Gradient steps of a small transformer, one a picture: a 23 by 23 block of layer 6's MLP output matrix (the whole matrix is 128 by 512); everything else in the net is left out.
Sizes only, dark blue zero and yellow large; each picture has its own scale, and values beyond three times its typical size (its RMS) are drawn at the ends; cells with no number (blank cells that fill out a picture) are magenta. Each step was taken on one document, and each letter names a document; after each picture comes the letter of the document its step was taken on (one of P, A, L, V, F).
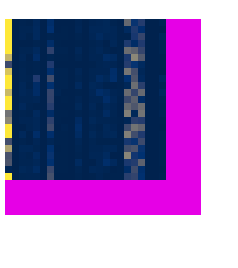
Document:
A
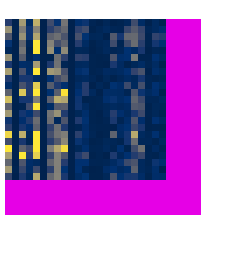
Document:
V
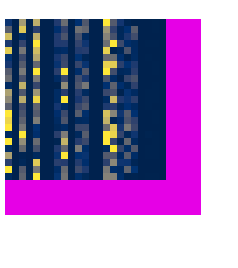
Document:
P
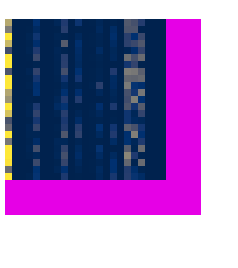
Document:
A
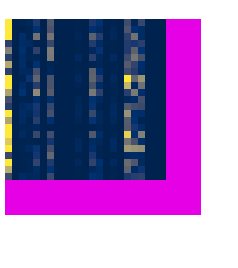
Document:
A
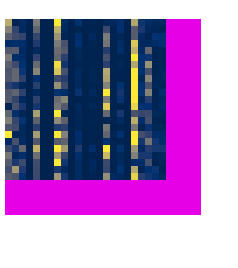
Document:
V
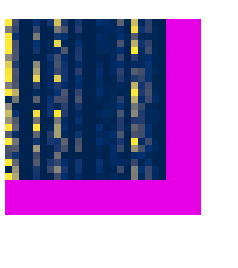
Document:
V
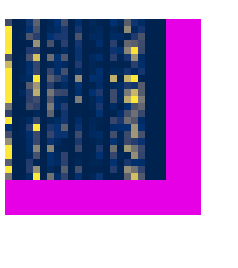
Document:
A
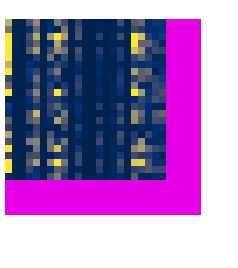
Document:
V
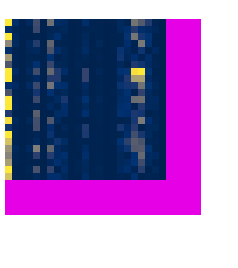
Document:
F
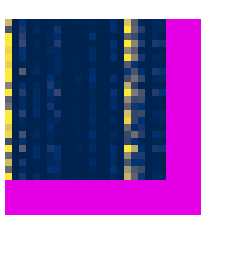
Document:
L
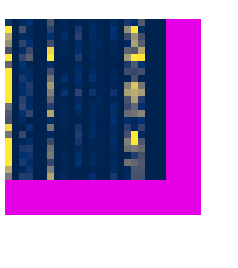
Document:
A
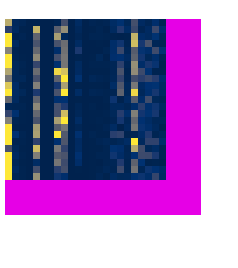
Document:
V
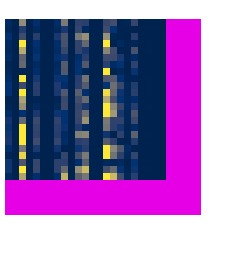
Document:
P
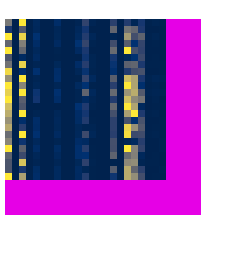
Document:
L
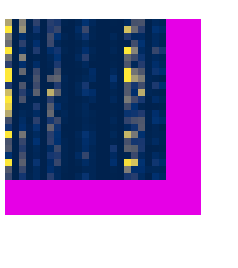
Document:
L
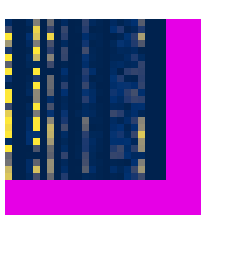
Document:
F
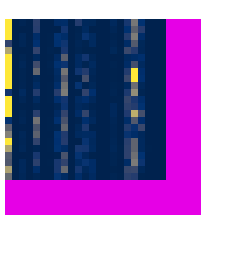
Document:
F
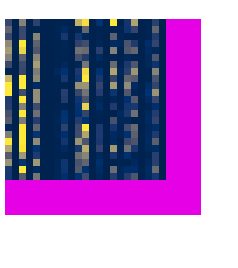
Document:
P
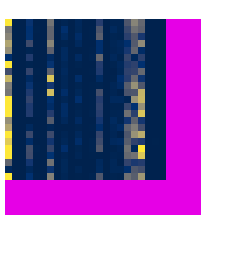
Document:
A
